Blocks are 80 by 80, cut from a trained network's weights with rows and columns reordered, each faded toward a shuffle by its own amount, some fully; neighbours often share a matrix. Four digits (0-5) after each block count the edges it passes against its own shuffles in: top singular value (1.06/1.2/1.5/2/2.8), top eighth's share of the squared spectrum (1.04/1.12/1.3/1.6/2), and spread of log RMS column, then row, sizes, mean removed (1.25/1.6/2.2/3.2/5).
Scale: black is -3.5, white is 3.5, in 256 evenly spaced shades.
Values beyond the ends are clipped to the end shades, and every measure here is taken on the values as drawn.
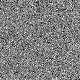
1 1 0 0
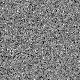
0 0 0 0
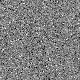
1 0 0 0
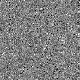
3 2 1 1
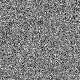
2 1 0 0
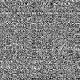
4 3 0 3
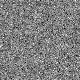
0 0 0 0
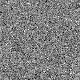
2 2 0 1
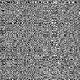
4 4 2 3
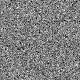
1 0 0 0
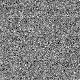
2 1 0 0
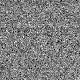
3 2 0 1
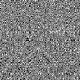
4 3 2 2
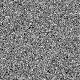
0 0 0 0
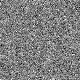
1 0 0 0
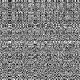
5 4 2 3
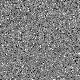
1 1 0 0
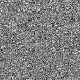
3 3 0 1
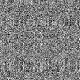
4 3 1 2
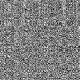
4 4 1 2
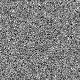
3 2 0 0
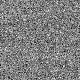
1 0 0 0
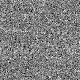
2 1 0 0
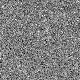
1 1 0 0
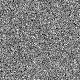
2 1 0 0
